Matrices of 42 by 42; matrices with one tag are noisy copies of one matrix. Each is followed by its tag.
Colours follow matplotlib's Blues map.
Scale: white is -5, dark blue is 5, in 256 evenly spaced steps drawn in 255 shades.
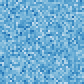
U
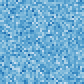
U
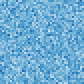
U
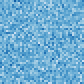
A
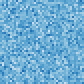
U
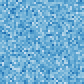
U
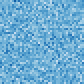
A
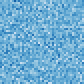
A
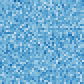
A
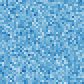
U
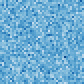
U
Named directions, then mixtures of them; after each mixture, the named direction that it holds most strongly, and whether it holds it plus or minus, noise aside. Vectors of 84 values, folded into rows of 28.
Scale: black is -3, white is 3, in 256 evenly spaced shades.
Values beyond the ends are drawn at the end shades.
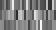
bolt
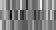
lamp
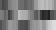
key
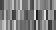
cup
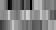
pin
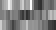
pin, minus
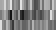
lamp, plus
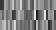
cup, plus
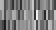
cup, minus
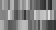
key, minus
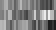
key, minus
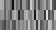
cup, minus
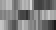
key, minus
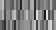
cup, minus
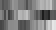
key, plus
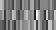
cup, minus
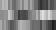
key, minus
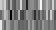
lamp, plus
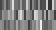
bolt, plus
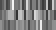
bolt, plus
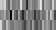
lamp, plus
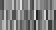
cup, plus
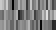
bolt, minus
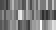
key, plus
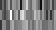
lamp, minus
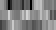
pin, plus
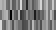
lamp, plus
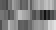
key, plus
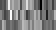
lamp, minus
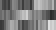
key, plus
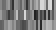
bolt, minus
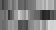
key, plus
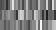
bolt, plus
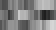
key, plus
